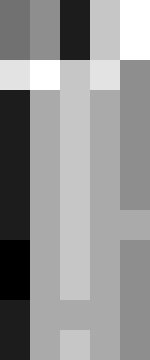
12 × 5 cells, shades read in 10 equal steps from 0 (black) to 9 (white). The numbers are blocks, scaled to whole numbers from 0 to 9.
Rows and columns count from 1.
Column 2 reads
5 5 9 6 6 6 6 6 6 6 6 6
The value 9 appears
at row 1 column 5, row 2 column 5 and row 3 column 2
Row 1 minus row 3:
-4 -4 -6 -1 4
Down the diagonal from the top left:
4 5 7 6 5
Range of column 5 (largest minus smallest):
4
